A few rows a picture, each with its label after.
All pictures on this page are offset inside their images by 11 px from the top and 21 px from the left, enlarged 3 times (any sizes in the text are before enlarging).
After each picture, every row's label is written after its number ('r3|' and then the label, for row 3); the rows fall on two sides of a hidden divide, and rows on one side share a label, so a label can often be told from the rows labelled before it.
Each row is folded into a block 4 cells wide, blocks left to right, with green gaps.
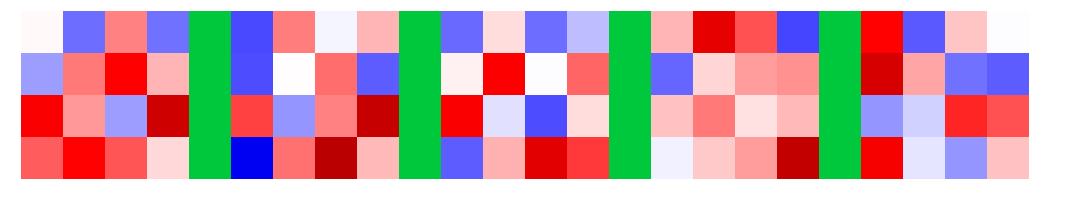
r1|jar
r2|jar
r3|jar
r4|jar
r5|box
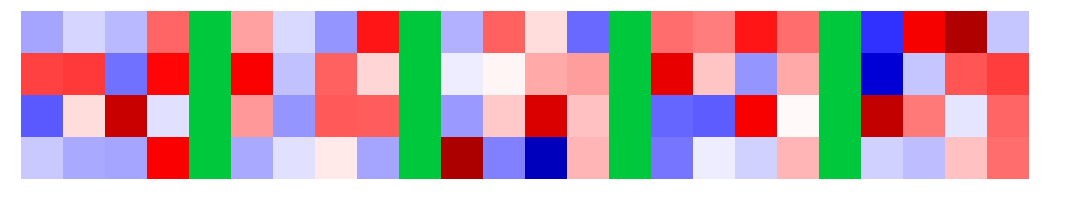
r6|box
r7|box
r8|box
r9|box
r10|jar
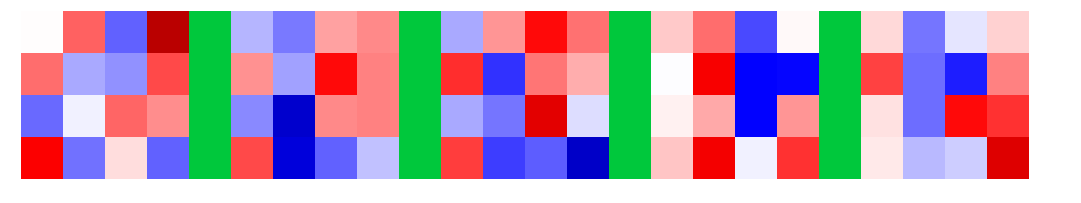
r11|box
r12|box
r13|box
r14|jar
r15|box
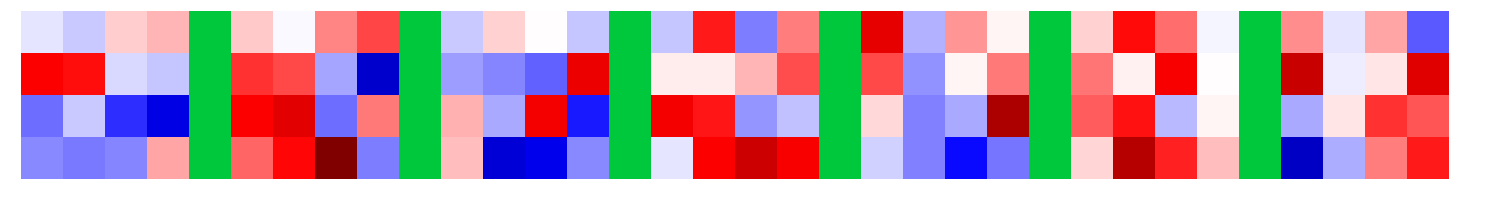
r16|box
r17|jar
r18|box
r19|jar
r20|box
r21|jar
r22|box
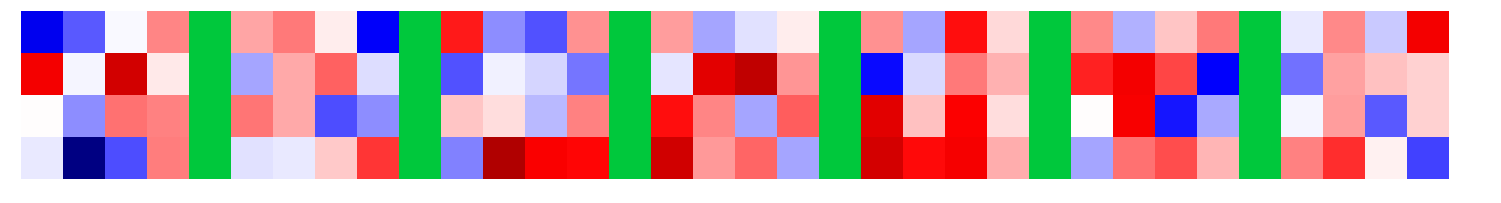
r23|box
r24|jar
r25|jar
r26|jar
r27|jar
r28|jar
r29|jar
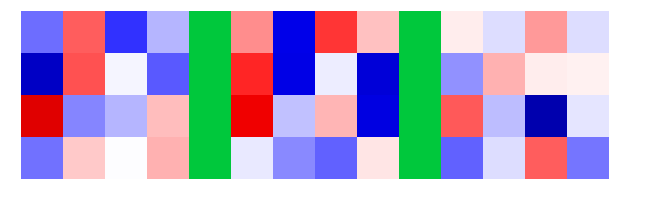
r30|jar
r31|box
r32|jar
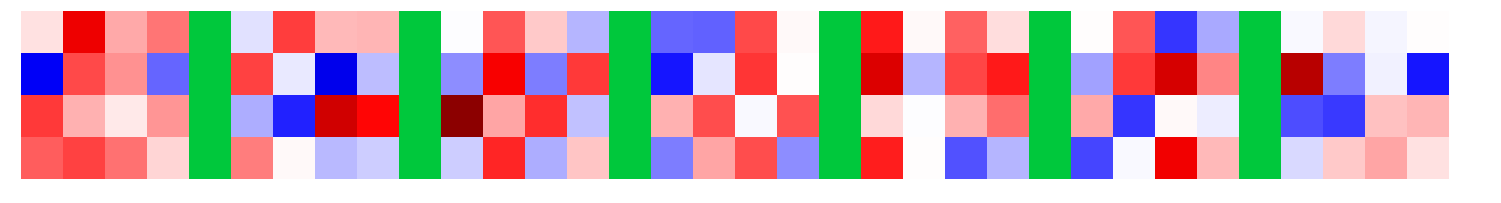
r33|jar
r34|box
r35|jar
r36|jar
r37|box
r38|jar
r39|box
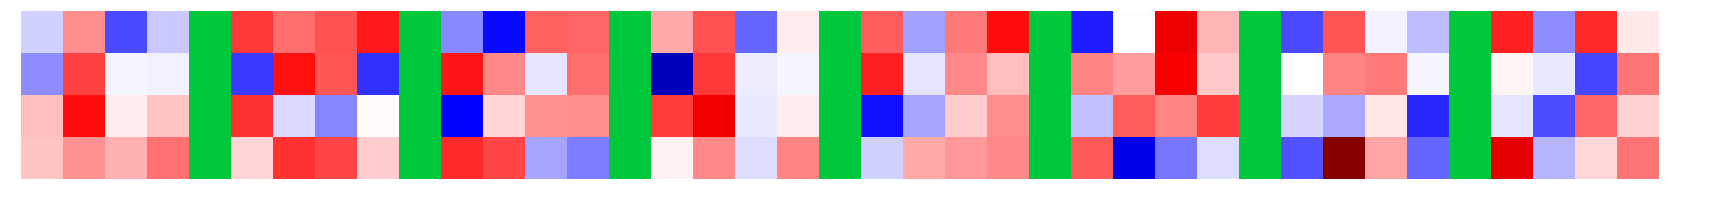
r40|jar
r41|jar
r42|box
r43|jar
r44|box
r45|box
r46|jar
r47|box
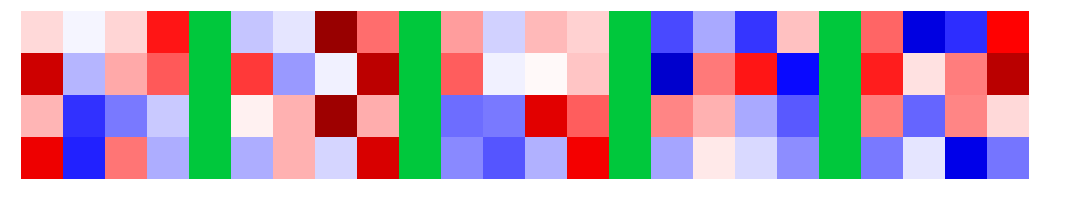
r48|box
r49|box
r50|box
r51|jar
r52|box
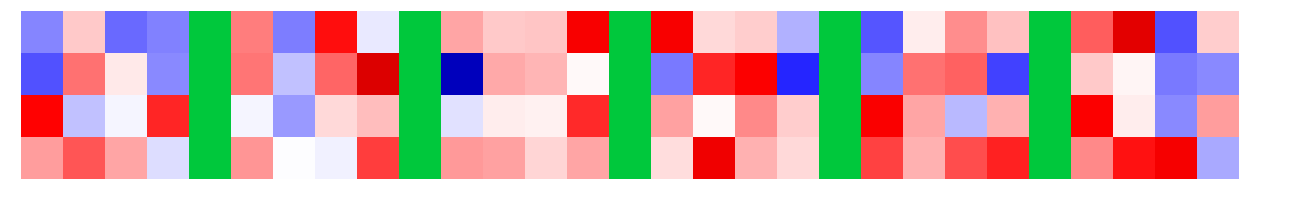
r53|jar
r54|box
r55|jar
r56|jar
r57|jar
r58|jar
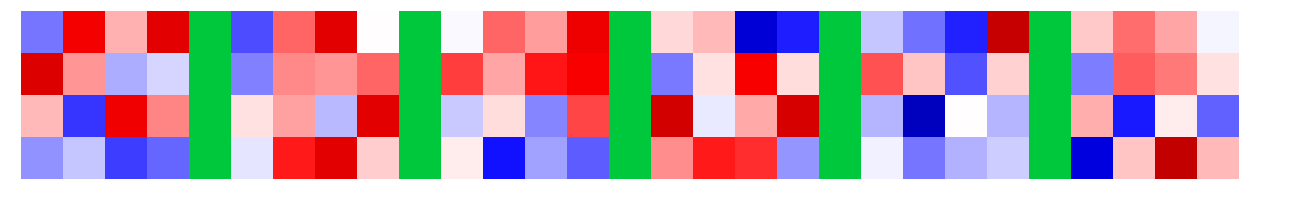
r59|box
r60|jar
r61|box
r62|jar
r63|box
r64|jar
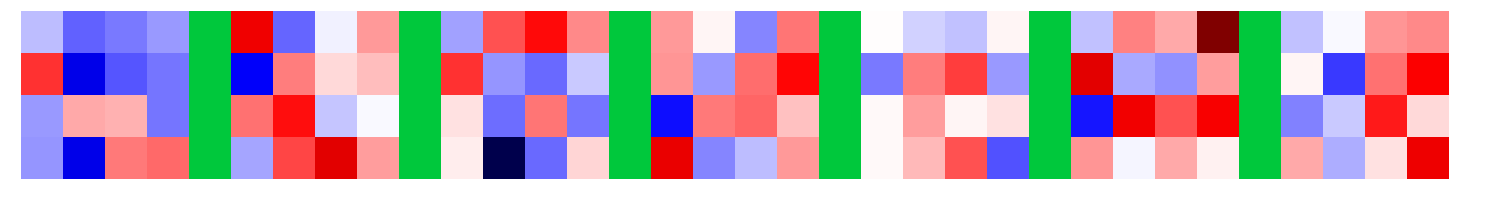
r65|box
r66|jar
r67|box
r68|box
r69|jar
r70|box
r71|box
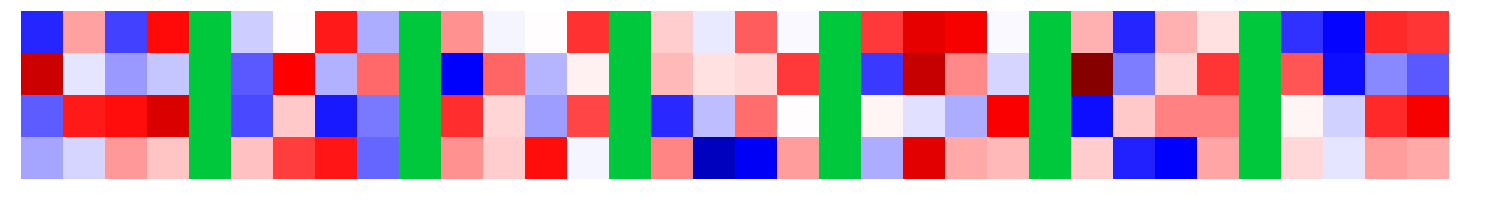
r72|box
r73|jar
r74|jar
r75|box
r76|jar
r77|box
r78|box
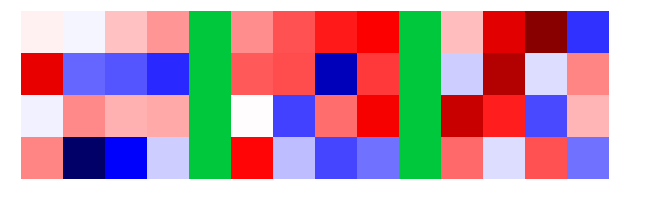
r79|box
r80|box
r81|jar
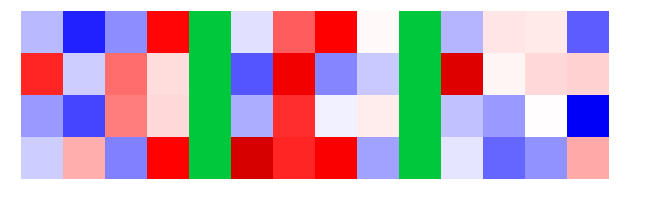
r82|box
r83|jar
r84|box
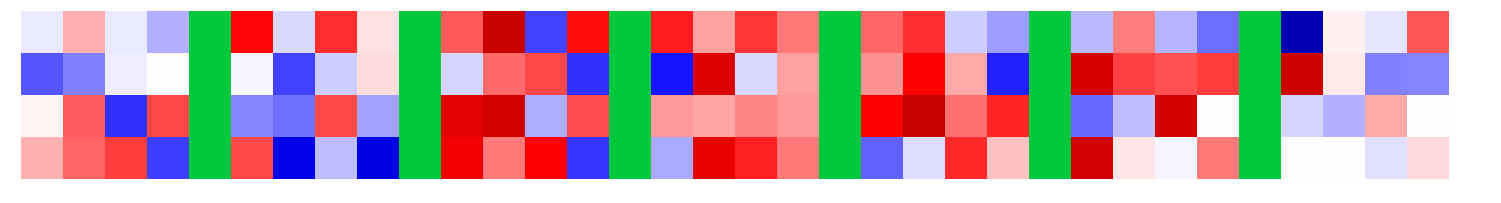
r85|jar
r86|box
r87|jar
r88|jar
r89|jar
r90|box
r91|box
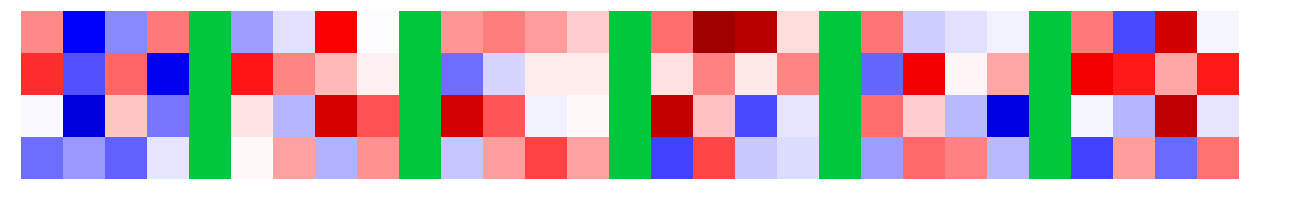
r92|box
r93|box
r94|jar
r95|jar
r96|jar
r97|box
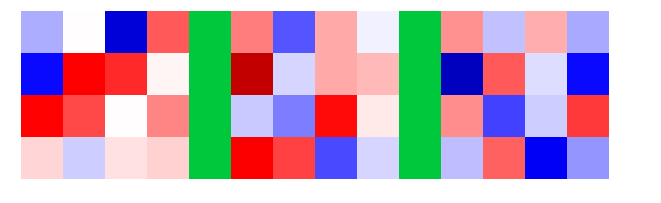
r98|jar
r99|box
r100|jar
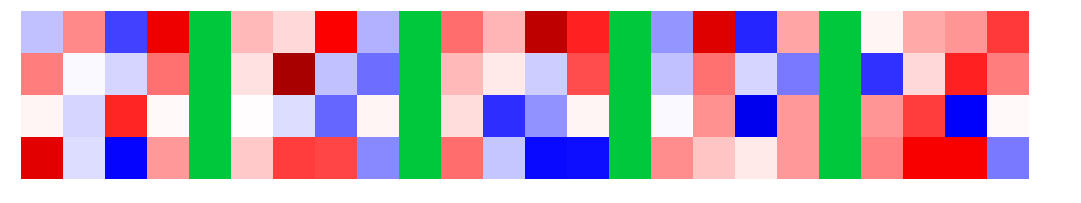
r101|box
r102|jar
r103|box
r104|jar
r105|jar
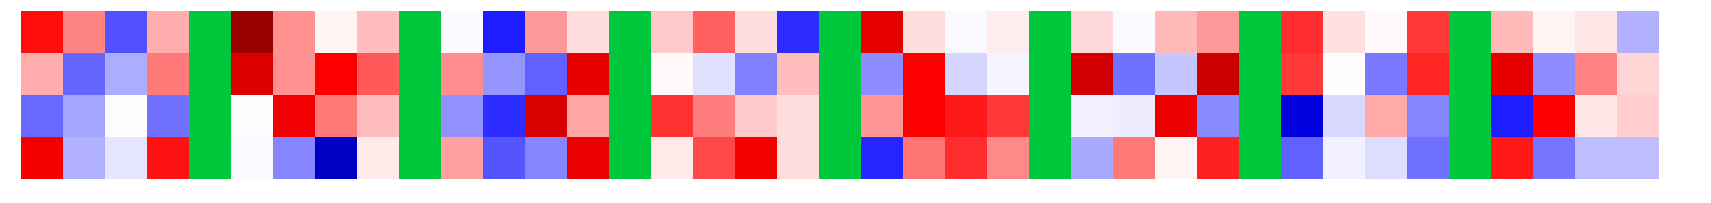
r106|box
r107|box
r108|box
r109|jar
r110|jar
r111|box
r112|box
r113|box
